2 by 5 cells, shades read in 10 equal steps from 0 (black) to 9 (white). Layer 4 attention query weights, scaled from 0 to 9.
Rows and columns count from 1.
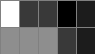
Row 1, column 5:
1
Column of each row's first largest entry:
1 1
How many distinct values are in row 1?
4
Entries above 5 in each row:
1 0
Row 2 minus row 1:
-4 3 3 2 0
